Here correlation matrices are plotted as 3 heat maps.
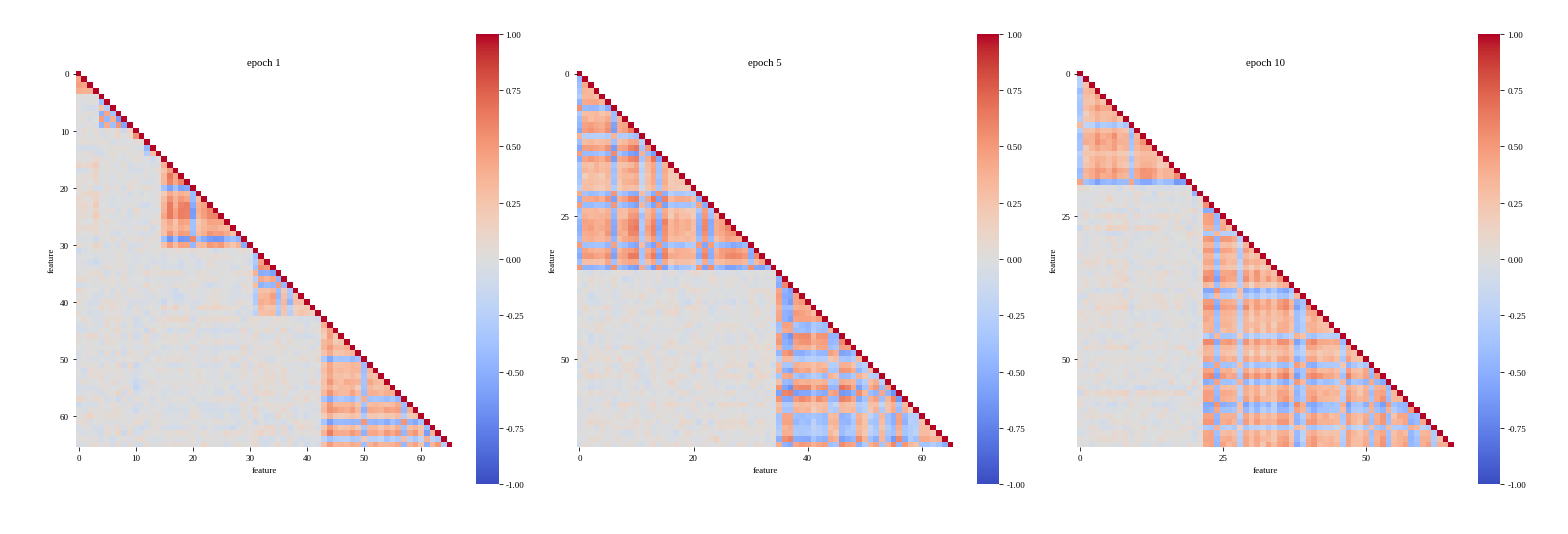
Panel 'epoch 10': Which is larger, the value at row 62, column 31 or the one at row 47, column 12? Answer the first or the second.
the second
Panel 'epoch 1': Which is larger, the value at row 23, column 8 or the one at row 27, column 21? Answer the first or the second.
the second
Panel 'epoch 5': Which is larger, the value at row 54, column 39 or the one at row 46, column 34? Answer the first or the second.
the first
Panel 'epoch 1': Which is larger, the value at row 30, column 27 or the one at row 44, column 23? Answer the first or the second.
the first
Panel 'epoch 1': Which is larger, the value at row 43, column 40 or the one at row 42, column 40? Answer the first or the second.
the second
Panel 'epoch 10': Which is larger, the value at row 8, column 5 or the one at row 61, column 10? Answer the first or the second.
the first
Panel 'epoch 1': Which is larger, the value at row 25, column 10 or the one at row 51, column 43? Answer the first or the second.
the second
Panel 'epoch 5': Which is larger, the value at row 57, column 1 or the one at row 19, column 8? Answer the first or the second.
the second
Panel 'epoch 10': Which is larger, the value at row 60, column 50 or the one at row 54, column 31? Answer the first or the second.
the first
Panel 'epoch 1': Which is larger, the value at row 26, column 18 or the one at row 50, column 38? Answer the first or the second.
the first
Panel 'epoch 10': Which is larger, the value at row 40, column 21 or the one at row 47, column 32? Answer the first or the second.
the second
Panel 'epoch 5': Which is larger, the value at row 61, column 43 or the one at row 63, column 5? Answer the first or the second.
the second
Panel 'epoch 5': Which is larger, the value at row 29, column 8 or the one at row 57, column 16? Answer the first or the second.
the first
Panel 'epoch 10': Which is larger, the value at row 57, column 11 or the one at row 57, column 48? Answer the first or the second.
the second
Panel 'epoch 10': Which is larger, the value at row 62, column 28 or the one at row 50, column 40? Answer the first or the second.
the second
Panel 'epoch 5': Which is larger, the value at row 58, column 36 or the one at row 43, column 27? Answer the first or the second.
the second
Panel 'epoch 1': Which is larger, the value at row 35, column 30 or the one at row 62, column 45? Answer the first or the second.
the second
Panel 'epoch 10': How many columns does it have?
66
